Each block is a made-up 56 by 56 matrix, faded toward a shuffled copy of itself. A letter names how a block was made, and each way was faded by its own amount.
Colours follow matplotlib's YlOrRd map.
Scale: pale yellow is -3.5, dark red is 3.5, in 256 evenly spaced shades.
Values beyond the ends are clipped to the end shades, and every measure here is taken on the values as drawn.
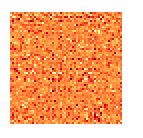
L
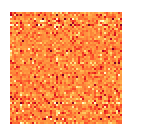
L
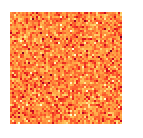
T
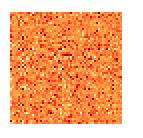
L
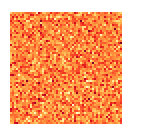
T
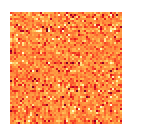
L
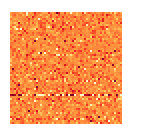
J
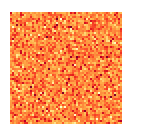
T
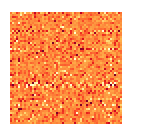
L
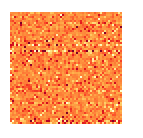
J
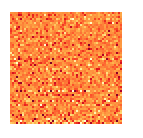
L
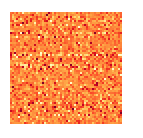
J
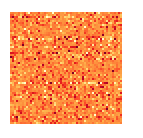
J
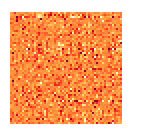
L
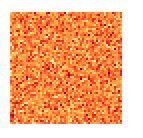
T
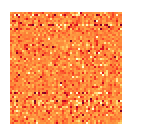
L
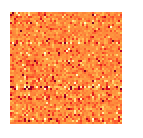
L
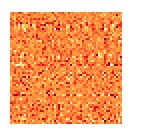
L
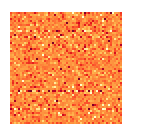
L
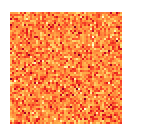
T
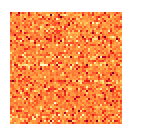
J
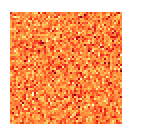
T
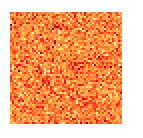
T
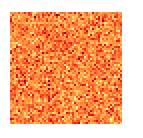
T
